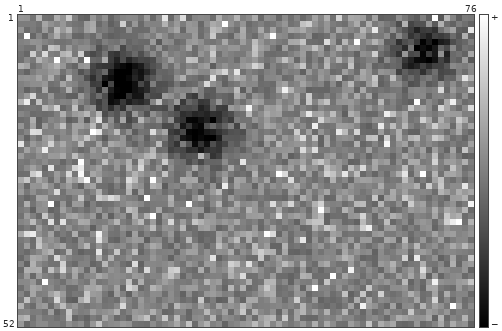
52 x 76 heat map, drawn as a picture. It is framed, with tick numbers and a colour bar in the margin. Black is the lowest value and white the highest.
Ninth with the lowest average: top left. Average level on the scale: 50%. Odd rows or columns: none. Histogram: heavy tails on both sides. Dips: three. Mirror symmetry: none.
